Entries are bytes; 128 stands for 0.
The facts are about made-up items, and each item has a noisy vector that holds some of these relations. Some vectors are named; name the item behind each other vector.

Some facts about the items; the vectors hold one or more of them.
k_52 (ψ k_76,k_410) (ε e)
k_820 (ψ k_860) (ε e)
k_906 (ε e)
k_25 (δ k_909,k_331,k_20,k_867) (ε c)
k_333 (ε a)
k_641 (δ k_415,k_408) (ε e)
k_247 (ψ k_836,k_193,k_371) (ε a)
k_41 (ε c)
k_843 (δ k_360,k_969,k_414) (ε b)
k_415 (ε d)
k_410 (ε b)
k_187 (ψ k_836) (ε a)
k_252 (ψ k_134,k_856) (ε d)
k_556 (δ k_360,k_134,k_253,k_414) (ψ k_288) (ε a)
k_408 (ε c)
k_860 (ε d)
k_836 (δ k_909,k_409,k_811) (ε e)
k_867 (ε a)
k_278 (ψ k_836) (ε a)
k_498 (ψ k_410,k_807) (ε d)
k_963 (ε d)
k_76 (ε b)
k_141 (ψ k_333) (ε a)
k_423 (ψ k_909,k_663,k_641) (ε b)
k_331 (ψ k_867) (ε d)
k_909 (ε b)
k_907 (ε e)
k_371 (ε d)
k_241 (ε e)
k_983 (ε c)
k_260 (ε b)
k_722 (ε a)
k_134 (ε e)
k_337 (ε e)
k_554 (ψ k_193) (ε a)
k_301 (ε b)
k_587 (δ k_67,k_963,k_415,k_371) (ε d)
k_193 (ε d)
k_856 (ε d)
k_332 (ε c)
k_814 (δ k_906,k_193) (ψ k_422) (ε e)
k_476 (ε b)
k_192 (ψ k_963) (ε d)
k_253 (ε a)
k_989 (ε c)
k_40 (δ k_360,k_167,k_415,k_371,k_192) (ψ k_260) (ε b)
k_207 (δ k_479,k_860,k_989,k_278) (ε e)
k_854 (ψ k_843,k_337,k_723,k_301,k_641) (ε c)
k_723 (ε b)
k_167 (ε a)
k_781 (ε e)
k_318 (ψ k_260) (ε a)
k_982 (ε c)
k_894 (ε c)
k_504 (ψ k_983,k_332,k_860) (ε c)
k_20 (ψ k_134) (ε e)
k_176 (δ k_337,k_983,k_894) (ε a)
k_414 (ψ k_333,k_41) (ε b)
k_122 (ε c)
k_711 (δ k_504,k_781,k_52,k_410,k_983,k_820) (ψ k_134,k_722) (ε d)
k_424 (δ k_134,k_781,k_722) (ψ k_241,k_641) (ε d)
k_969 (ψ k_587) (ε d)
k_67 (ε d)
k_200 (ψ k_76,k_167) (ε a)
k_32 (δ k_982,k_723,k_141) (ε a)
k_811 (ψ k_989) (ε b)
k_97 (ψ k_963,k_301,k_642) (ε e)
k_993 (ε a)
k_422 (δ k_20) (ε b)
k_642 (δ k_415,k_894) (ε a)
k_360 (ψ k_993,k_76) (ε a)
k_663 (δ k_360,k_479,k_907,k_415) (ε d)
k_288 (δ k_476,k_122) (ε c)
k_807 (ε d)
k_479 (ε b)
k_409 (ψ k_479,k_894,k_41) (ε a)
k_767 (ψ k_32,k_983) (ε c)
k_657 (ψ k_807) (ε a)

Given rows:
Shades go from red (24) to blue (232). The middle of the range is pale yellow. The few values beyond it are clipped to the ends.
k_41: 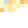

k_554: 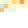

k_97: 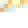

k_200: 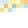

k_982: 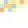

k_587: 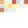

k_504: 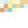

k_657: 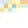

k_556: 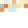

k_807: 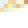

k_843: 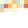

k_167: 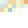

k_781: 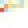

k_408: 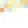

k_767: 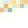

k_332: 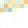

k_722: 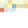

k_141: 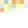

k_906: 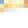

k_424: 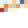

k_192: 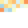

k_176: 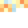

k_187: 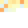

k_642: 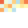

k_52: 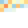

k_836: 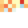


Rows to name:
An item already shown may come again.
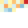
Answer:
k_860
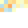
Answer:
k_723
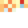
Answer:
k_836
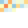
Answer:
k_52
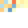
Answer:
k_32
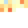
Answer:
k_894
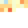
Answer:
k_894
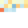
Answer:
k_722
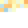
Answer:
k_301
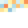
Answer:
k_360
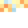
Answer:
k_176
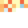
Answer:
k_836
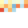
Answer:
k_711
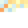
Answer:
k_253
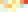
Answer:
k_479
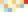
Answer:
k_860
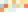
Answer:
k_556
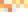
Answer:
k_422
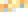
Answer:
k_909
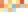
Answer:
k_20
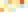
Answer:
k_409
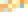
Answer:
k_909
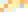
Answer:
k_811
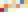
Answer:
k_424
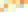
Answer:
k_331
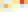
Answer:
k_278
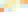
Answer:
k_408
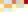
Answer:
k_663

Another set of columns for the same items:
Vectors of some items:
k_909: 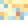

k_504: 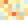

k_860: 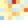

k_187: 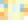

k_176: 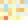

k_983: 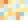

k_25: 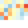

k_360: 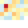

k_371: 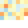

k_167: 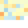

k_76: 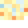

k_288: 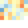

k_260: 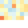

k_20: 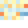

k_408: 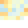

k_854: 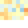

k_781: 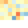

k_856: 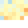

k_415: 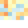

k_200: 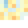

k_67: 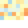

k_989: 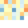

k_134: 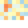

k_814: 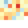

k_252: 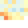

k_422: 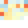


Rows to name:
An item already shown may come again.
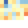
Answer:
k_32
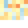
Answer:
k_906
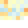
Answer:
k_408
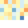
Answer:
k_989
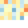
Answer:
k_989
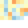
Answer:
k_207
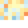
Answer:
k_641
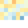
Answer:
k_907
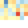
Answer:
k_141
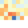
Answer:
k_424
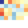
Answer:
k_836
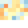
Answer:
k_843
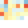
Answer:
k_422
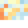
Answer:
k_556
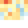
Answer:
k_52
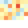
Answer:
k_814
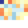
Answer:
k_836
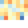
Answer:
k_811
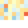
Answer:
k_641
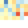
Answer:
k_141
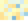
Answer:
k_722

